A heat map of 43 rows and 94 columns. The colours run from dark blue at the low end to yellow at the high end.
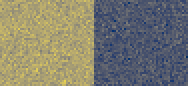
It is made of 1 by 2 panels. Panel 1,1: high, fine-grained. Panel 1,2: low, fine-grained.
